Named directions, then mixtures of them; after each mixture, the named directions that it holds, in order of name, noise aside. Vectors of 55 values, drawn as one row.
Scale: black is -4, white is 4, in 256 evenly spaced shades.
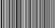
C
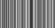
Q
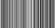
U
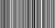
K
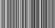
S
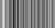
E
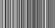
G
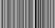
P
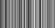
S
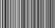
C, G, U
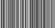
C, Q, S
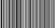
C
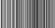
C, G, S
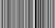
P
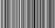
G, K, U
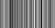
K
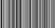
C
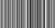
C, G, Q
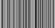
P, Q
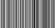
C, K, S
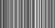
E, P, U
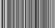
P, S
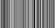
K, U
